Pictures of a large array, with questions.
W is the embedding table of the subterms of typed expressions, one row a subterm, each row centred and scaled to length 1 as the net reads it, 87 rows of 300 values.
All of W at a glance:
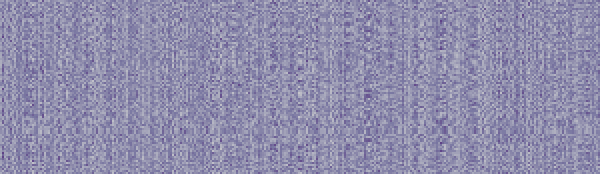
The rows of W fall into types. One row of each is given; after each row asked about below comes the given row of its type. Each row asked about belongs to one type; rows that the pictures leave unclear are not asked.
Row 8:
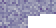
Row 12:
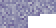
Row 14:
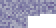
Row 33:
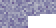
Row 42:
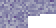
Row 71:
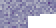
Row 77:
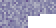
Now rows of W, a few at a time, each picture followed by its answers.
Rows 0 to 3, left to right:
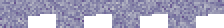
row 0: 71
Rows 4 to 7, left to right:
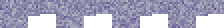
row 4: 42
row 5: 14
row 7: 12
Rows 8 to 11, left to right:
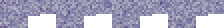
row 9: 71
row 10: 71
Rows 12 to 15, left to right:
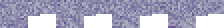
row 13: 42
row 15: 14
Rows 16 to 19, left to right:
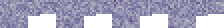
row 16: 12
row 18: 14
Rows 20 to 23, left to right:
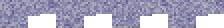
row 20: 71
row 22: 12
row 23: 71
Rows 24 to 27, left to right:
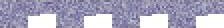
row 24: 14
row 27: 33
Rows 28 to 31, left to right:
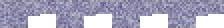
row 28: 71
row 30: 77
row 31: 77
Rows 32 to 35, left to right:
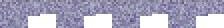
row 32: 77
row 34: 8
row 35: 12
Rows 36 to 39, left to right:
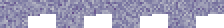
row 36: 77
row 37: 14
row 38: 77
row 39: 77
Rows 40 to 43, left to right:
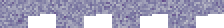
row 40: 8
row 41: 14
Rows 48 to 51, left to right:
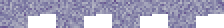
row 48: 14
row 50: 77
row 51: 71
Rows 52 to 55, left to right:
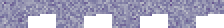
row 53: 77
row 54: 12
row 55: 8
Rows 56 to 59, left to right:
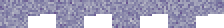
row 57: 12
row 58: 71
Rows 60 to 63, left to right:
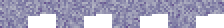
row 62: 33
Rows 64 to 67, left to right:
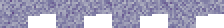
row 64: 71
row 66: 71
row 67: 77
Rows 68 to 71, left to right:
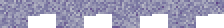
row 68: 33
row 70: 14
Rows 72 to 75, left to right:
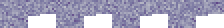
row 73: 8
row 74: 33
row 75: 14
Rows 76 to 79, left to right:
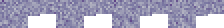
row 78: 14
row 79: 42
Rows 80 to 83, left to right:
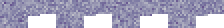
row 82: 77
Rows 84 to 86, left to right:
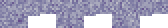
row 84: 8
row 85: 33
